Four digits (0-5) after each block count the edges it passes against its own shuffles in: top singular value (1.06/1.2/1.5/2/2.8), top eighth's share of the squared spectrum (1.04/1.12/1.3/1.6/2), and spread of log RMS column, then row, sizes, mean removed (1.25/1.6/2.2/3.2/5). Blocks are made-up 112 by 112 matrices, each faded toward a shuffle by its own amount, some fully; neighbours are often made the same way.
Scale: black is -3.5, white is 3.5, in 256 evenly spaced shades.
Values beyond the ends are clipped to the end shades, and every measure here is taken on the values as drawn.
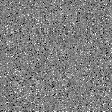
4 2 1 1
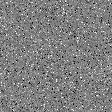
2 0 0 0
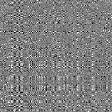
5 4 3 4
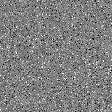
3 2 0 0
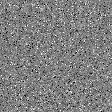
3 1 0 0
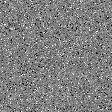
3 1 0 1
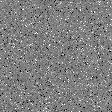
1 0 0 0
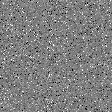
3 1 0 0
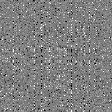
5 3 3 2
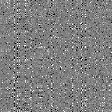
5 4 3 2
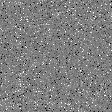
2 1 1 0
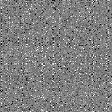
4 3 2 1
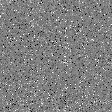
3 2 1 0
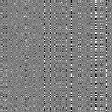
5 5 4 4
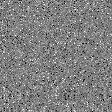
3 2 1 0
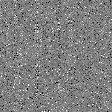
3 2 1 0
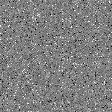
3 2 1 0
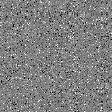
3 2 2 0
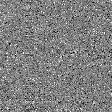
3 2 1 1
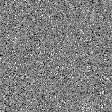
3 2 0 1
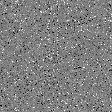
3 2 1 0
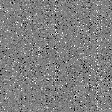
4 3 2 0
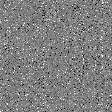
3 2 1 0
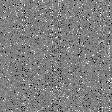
4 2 2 0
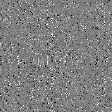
3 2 2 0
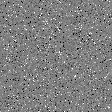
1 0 0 0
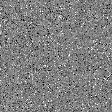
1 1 2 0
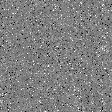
1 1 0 0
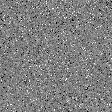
0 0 0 0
